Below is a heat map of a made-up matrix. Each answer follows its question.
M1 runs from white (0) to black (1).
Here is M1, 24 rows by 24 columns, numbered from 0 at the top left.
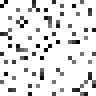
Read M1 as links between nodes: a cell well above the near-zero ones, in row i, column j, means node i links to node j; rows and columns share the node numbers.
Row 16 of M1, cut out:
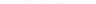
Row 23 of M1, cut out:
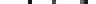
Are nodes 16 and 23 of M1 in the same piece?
no
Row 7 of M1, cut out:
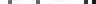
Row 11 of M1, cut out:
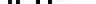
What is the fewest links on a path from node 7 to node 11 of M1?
2
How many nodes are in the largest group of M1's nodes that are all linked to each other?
3
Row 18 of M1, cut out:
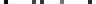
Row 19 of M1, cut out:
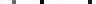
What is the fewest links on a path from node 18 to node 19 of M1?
2
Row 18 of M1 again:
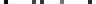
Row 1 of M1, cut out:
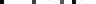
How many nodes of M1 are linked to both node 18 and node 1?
2
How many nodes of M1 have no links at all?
1
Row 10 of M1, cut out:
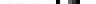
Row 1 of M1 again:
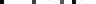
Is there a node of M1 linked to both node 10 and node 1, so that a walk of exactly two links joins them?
yes
